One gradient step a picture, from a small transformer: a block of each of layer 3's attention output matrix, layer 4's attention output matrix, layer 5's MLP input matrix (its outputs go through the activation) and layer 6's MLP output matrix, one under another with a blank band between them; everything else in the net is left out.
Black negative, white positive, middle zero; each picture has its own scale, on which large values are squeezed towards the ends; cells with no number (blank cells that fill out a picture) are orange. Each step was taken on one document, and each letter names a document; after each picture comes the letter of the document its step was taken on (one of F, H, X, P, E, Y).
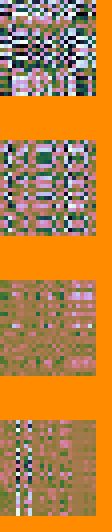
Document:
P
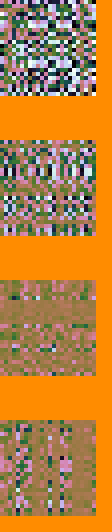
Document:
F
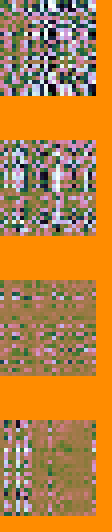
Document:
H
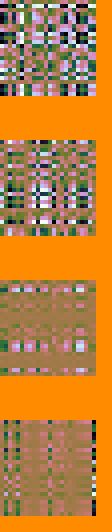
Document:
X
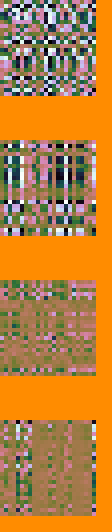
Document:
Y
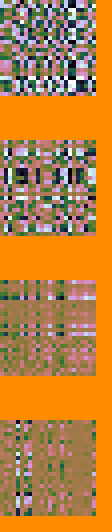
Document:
Y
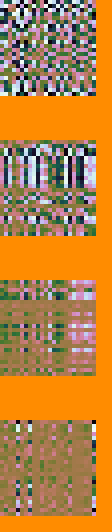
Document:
Y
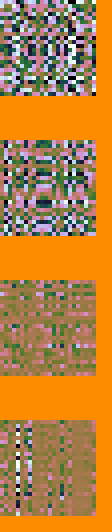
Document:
P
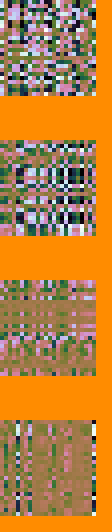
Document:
Y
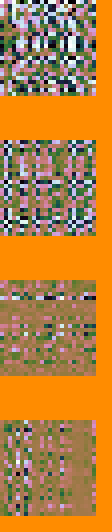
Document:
H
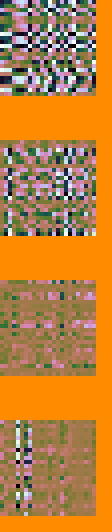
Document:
P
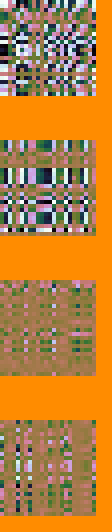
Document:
Y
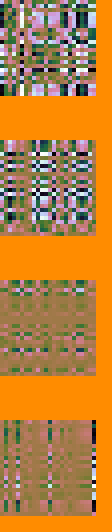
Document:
X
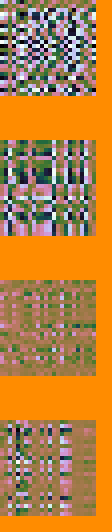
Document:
F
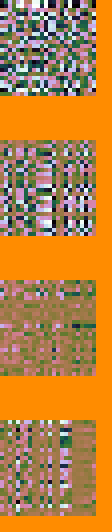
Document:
F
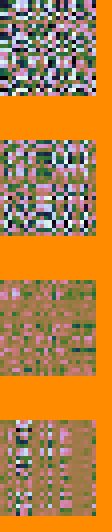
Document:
F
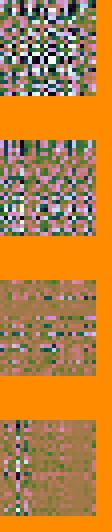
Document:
H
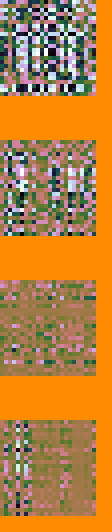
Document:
H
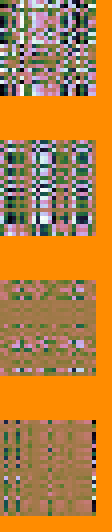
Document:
X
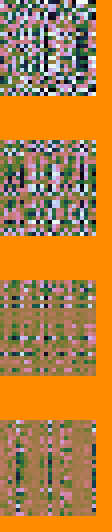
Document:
F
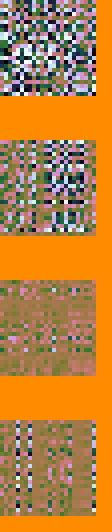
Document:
Y
